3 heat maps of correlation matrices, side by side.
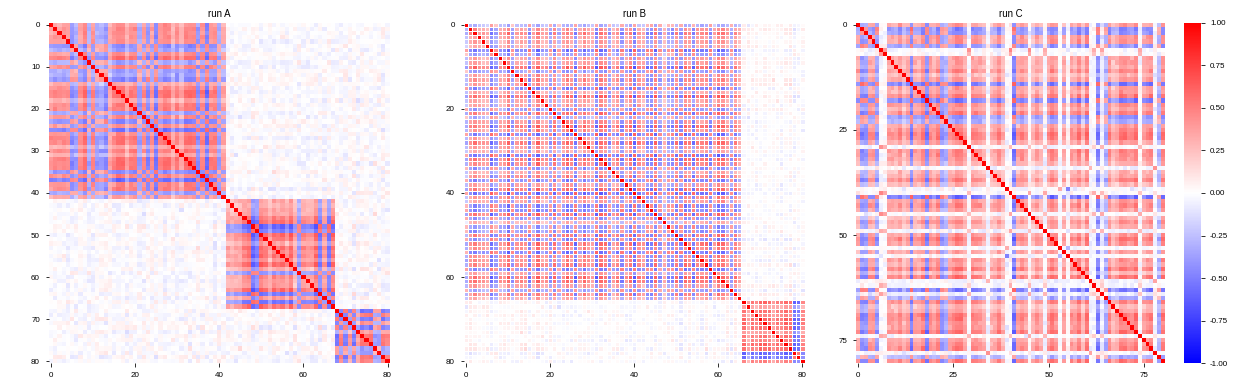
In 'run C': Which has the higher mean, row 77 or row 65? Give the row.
77
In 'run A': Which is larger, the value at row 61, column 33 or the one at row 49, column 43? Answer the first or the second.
the first
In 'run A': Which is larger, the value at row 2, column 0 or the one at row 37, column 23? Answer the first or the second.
the second
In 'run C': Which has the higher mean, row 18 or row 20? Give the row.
20
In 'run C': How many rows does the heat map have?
81
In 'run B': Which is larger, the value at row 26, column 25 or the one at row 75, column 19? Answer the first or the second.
the second
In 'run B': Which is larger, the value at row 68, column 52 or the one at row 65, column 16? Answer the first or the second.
the second
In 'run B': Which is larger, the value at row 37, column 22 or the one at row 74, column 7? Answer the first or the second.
the first
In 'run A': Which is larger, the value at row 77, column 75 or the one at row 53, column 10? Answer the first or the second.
the second
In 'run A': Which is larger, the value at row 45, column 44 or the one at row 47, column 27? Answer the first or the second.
the first
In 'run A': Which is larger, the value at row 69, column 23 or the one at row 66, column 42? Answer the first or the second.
the first
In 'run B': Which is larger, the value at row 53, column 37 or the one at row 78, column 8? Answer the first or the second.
the second
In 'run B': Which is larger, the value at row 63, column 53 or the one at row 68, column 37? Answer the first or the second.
the second
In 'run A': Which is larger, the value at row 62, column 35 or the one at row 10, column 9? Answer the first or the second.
the first
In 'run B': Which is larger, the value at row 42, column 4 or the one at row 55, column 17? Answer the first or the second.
the second
